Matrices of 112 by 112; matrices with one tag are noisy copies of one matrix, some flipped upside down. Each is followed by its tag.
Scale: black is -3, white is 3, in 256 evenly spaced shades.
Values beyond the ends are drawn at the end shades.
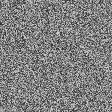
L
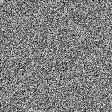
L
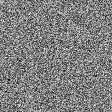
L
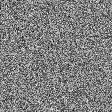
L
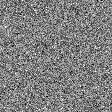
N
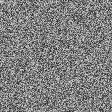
L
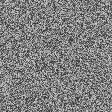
N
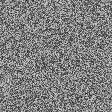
N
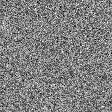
N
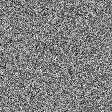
N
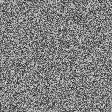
L
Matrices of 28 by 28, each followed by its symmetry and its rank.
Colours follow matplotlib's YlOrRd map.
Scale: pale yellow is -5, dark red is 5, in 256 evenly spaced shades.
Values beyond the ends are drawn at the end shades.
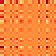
symmetric, rank one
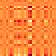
neither, rank one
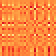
neither, rank two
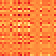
neither, rank two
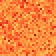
symmetric, full rank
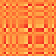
symmetric, rank one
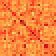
symmetric, rank five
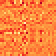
neither, rank five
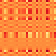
neither, rank one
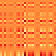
neither, rank one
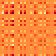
symmetric, rank one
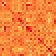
symmetric, rank five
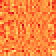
neither, rank five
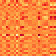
neither, rank two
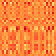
neither, rank two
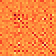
symmetric, rank five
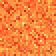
symmetric, full rank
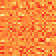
neither, rank five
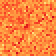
symmetric, full rank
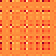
symmetric, rank one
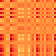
neither, rank one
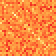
symmetric, full rank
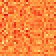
neither, rank five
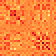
symmetric, rank five
